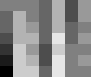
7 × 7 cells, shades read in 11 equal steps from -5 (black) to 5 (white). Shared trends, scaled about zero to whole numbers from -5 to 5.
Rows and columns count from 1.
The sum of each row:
0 1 2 5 2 4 4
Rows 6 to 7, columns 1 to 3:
-4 3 2 / -5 3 3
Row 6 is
-4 3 2 -2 4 0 1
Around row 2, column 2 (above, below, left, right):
0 2 -1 0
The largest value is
4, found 3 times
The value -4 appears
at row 6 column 1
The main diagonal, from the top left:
0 2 1 -1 3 0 0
